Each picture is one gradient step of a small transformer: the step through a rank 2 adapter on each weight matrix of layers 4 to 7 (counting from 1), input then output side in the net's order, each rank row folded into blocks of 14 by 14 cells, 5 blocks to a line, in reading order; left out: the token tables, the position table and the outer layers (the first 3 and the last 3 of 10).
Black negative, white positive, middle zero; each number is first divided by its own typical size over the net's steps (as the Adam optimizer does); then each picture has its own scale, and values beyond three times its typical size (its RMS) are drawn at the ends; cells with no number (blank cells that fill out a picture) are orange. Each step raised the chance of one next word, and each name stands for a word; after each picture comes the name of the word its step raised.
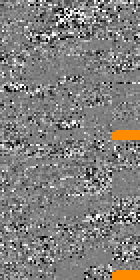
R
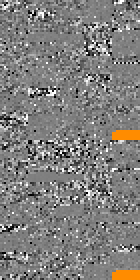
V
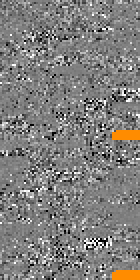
R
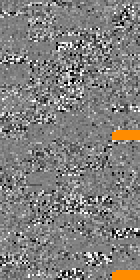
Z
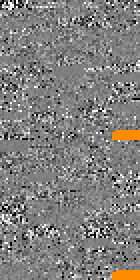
R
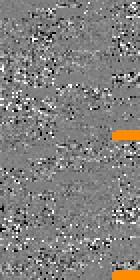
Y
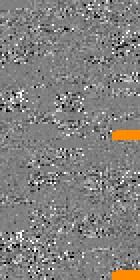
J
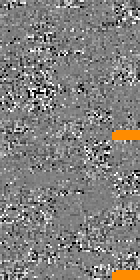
R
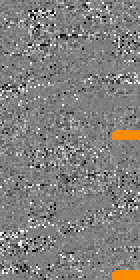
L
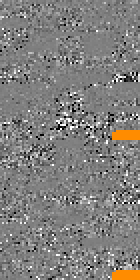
J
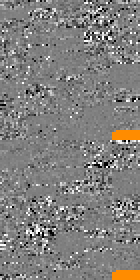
L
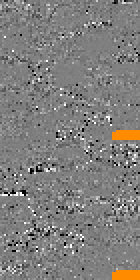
Y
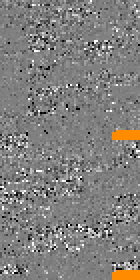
Y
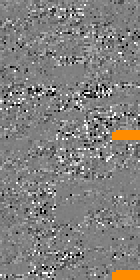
J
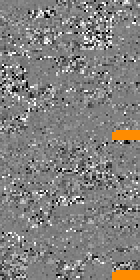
L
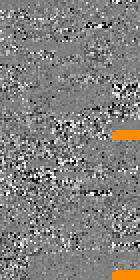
V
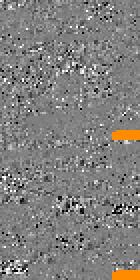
Y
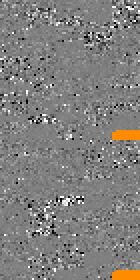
L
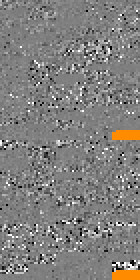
Y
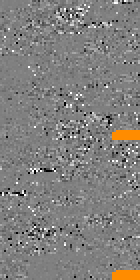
J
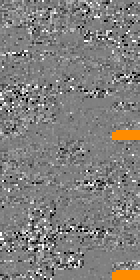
L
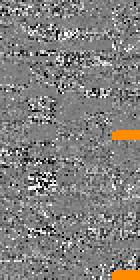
R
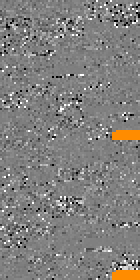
J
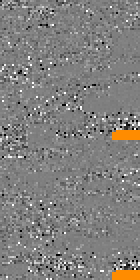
J
